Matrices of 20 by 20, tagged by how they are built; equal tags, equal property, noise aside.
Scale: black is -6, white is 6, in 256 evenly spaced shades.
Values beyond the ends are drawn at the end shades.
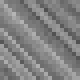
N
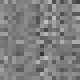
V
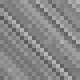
N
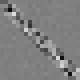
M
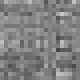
V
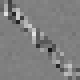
M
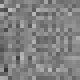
V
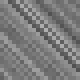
N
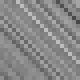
N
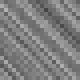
N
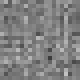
V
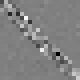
M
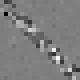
M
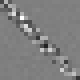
M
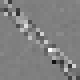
M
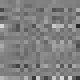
V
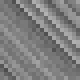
N
